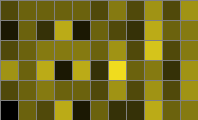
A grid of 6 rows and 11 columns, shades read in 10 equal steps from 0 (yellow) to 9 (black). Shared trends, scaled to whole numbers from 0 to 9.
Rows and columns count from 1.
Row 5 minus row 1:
0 0 -1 0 0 0 -1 0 0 0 0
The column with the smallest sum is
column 9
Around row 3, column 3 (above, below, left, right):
7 2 5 4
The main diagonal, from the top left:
6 5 4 8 5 5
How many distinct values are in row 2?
6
